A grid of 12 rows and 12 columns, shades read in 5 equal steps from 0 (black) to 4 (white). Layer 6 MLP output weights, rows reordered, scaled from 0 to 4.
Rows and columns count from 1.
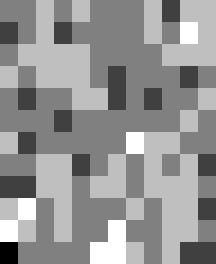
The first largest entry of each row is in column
3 11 2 1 5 11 8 3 3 2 1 6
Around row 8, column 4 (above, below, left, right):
2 3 3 1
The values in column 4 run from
1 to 3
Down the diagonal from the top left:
2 2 3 3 3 2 2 2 3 3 3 1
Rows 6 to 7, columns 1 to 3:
2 2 2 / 3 1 2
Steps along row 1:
same up down up down same same up down up same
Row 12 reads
0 2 2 2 2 4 4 3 2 3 1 1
